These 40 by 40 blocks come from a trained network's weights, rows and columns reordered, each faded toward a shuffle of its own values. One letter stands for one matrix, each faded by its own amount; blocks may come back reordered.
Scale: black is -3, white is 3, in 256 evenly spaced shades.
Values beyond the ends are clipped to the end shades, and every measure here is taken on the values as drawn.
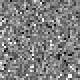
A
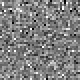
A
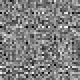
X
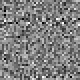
X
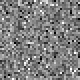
A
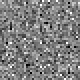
A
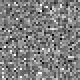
A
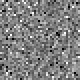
A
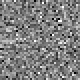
A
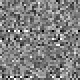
X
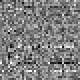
X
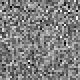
X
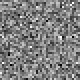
X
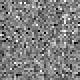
A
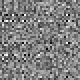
X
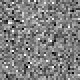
A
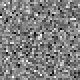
A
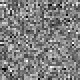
X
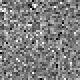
A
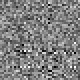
X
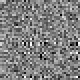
X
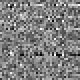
X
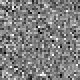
A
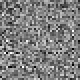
X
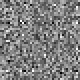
X
